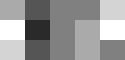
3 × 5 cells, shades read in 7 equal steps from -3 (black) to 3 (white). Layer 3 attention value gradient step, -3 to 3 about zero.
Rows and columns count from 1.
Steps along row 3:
down up up down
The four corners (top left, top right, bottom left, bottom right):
1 2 2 0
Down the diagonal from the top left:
1 -2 0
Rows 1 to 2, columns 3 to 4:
0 0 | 0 1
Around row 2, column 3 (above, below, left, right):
0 0 -2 1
